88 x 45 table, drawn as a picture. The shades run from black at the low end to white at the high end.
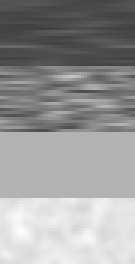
It is made of 4 by 1 panels. Panel 1,1: low, streaked across, faint in contrast. Panel 2,1: middling, streaked across. Panel 3,1: high, flat. Panel 4,1: very high, blotchy, faint in contrast.
